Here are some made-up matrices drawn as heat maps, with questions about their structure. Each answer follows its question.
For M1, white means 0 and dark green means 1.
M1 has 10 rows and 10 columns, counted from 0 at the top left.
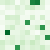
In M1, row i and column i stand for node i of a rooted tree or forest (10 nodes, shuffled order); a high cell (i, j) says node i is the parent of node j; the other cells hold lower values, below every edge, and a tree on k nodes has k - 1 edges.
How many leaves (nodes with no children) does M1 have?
4
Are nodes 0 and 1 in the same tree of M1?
yes
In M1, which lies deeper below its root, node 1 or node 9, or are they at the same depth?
the same depth
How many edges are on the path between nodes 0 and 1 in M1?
2
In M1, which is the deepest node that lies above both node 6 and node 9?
0
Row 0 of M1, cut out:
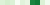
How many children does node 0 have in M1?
2
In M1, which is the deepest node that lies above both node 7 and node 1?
0
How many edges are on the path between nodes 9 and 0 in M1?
2
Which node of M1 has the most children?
0
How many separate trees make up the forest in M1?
3
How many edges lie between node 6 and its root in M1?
1
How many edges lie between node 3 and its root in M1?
3
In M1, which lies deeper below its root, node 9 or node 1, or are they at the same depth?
the same depth
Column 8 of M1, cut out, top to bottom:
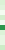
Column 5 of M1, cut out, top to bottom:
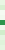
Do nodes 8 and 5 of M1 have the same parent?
no
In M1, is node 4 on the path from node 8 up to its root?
yes
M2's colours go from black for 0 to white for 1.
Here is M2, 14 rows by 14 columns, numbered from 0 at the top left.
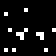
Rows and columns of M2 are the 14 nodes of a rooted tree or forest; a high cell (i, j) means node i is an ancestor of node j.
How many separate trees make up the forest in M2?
4
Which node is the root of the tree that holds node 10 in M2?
8
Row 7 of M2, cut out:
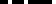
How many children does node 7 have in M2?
2
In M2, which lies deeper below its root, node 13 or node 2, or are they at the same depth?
the same depth
